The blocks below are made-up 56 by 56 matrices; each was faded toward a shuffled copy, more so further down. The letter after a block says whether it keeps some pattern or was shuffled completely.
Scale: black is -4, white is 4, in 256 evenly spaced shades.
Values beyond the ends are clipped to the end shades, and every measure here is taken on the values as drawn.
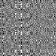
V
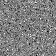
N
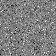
N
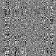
V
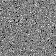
N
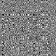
V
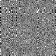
V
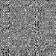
V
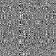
V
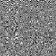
V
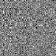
V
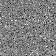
N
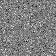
N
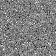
N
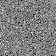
N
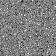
N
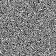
N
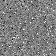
N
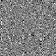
V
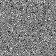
N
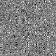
V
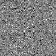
V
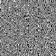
V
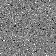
N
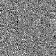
V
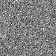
N
